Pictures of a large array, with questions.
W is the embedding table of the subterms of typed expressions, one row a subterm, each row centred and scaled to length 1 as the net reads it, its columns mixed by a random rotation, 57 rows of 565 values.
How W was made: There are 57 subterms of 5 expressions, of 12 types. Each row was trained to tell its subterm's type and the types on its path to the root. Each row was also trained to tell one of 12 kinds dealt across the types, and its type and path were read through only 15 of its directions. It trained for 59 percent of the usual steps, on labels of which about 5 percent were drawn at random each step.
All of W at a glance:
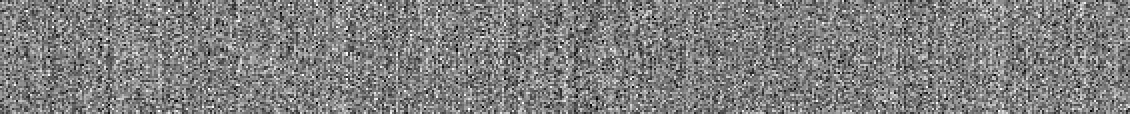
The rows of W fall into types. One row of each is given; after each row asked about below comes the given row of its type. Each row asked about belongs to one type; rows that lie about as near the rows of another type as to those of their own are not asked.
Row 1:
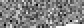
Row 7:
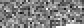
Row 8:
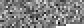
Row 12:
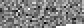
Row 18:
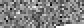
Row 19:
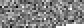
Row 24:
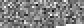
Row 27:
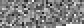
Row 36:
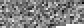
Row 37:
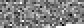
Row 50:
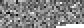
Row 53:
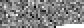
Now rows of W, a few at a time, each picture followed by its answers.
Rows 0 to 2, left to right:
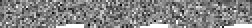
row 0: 8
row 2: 7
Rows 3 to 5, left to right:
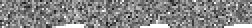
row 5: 12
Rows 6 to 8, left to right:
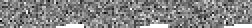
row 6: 36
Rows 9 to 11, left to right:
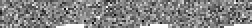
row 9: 1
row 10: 36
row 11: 12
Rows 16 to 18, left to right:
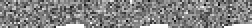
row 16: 12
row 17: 8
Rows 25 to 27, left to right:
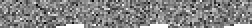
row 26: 1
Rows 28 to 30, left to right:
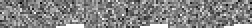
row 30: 24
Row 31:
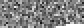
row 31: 24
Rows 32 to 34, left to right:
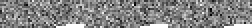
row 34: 18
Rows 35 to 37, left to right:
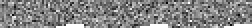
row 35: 36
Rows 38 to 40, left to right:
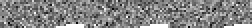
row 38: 18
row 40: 19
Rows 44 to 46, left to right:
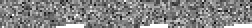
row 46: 7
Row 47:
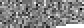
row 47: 1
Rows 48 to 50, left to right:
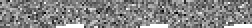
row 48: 1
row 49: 7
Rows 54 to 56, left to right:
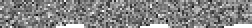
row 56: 12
